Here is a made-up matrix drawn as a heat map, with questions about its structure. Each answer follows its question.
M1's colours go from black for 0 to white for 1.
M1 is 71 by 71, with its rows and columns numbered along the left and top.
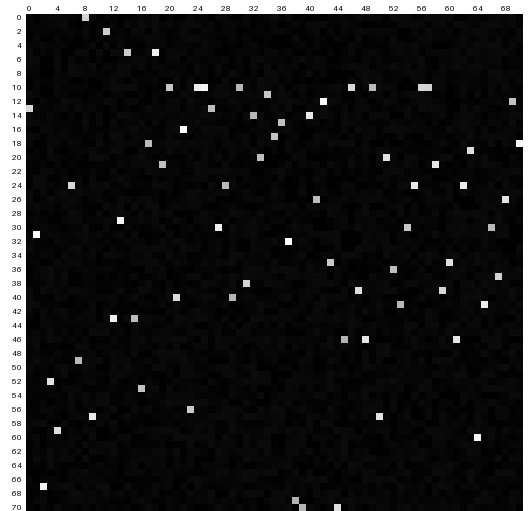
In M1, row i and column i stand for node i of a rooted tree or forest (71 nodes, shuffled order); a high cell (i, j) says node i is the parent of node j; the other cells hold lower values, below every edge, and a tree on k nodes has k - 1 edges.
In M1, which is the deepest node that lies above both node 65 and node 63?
40
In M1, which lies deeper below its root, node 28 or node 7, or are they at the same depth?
the same depth
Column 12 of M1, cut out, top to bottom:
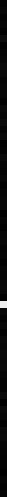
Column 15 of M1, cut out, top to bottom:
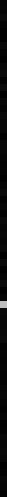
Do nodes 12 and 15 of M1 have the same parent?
yes
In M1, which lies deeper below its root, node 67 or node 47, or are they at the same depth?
the same depth
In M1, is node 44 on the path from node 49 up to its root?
no
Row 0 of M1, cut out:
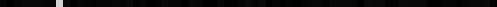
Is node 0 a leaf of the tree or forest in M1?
no
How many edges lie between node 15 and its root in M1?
5
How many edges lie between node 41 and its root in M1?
6
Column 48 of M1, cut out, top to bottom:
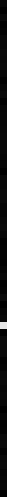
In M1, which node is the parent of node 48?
46
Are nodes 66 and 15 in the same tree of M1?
no
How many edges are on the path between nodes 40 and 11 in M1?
6
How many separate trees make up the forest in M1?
2
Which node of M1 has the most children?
10
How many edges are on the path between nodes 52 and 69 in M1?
5
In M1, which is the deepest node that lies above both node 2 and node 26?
14
